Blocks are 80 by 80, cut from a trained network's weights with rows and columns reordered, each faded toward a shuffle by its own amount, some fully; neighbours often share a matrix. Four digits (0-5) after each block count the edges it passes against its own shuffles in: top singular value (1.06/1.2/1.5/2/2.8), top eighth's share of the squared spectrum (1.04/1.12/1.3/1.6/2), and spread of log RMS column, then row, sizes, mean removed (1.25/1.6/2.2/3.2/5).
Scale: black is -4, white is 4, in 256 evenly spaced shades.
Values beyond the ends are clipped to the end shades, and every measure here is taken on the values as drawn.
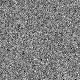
1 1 0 0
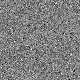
0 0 0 0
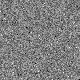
0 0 0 0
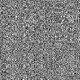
4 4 1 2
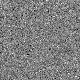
0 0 0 0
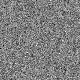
2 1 0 0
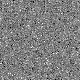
2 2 0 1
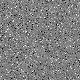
0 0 0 0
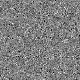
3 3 0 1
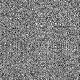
3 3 0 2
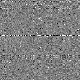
4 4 1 2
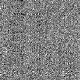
3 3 1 2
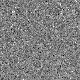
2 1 0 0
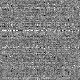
4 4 1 2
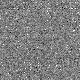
2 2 0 1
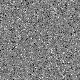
0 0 0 0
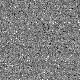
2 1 0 0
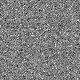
1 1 0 0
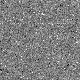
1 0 0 0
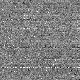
4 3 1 2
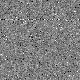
3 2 0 1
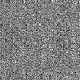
3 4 1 2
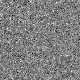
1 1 0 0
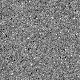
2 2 0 1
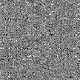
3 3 1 2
